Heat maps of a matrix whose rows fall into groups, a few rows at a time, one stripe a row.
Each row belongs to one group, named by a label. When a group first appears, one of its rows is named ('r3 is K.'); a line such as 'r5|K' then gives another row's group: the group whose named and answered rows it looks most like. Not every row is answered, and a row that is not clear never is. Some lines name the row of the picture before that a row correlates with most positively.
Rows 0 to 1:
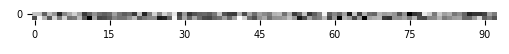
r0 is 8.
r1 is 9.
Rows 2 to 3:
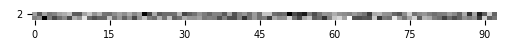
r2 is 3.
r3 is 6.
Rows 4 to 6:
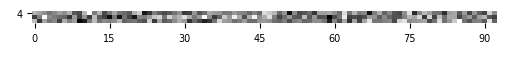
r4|3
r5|9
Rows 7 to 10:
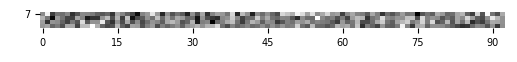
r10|6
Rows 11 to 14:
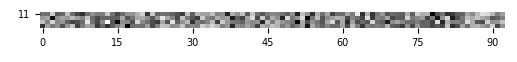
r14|9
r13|8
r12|9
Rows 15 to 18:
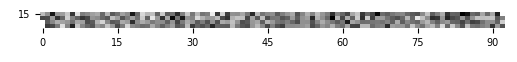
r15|6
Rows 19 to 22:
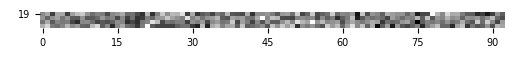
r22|3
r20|9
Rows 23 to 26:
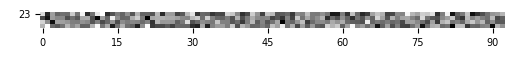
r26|3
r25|9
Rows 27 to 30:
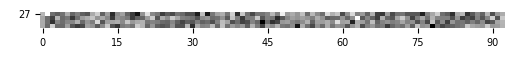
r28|6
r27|3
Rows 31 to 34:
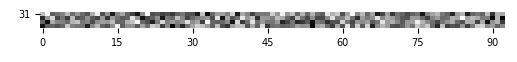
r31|3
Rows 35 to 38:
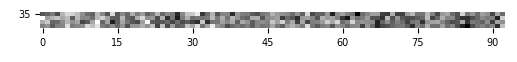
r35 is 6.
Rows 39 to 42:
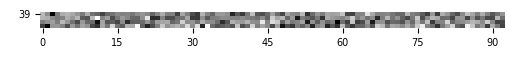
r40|3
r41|9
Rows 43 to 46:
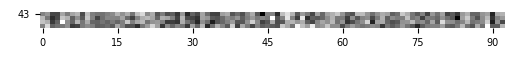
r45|9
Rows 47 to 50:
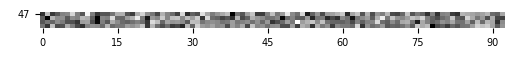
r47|9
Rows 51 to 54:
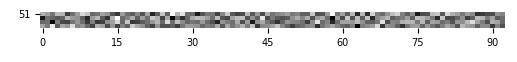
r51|8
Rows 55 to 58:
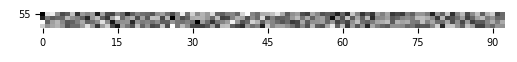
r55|9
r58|8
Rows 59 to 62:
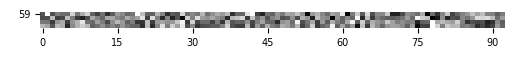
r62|8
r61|8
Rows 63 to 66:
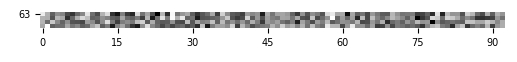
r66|3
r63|8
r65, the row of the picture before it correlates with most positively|60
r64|8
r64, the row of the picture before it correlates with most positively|62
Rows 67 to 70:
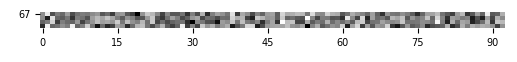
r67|3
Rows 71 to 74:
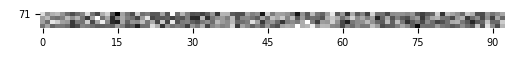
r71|8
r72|3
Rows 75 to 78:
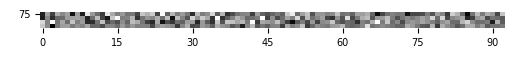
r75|6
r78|9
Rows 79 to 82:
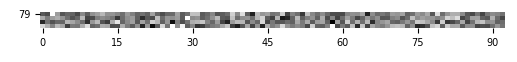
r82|8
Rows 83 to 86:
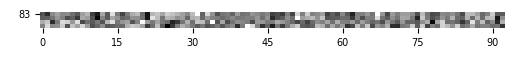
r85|6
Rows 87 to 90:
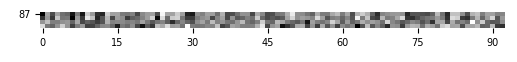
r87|6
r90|9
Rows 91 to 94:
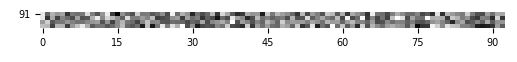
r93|3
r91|8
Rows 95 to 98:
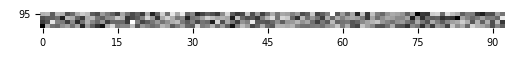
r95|8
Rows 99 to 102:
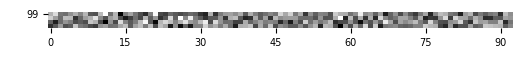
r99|3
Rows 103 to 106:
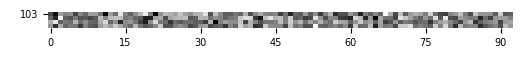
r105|3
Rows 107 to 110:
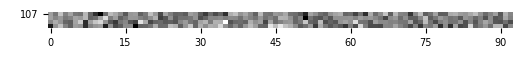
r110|9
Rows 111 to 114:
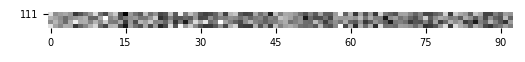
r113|6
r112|3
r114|8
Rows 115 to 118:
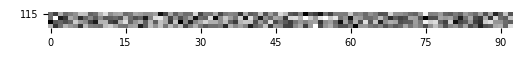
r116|3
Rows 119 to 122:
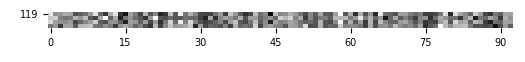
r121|8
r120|3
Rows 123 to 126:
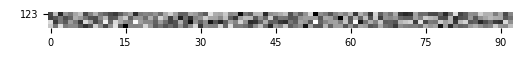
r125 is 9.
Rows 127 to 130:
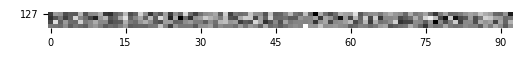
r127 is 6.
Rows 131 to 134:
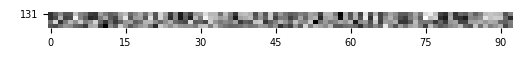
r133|9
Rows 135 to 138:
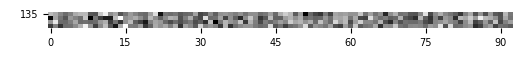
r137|3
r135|3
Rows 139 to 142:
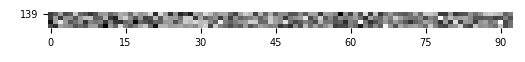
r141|9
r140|8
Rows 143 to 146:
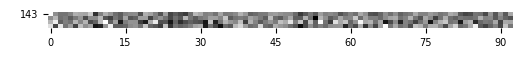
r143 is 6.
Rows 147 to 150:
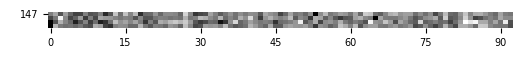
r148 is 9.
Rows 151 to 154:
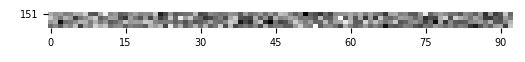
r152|8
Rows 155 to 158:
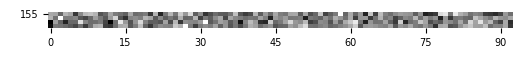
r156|8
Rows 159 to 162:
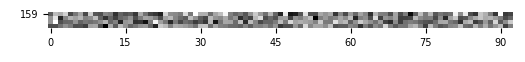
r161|3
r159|9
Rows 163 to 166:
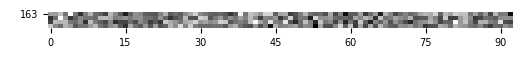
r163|9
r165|9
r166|8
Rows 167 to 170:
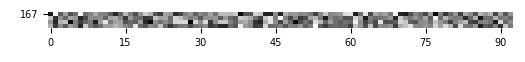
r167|9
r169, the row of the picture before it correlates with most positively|164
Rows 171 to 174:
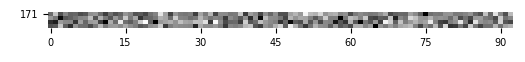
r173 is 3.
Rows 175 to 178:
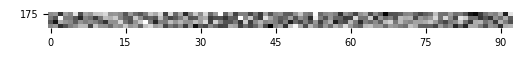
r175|6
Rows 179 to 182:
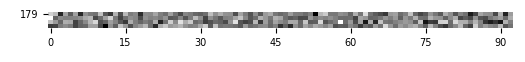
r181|8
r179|6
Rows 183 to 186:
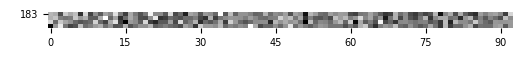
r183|6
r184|3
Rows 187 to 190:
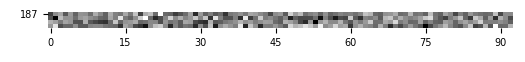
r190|3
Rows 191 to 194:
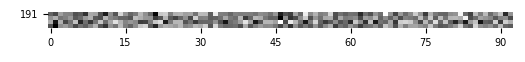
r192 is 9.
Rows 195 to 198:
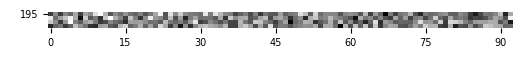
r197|9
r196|6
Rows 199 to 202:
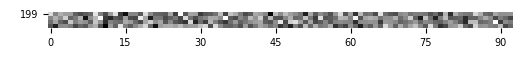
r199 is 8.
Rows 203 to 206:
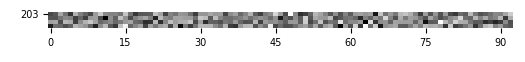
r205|8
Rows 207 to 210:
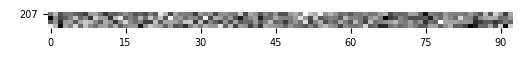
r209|8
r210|6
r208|6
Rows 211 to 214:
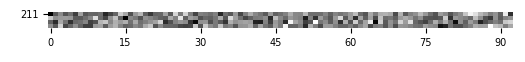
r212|8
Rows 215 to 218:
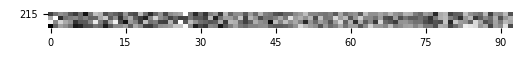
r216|3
